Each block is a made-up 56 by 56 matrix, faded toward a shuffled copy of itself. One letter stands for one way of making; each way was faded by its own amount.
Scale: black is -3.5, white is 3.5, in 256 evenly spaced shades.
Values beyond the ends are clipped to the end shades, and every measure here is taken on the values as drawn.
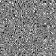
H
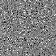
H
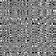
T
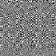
T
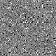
H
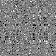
H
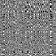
T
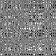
T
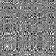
T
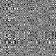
T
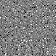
H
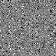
H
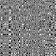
T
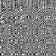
T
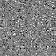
H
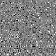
H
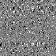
H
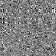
H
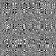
T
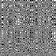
T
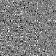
H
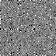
H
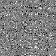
H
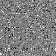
H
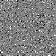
H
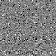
H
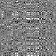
T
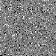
H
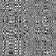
T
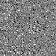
H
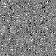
H
